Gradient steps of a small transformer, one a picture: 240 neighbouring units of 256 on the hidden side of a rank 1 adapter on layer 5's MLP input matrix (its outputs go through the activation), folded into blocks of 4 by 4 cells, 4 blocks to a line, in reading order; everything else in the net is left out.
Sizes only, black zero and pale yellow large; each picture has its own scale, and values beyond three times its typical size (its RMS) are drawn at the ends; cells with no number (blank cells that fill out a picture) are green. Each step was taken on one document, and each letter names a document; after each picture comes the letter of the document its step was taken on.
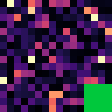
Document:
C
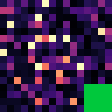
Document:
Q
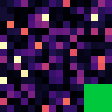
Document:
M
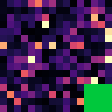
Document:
C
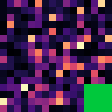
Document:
Q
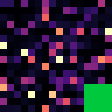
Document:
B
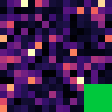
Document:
Q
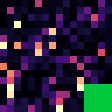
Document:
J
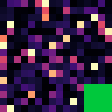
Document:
B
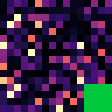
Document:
J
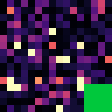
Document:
J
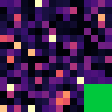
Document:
Q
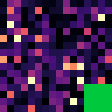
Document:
Q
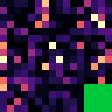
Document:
M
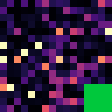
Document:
B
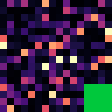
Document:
B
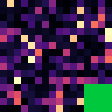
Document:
C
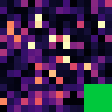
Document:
Q
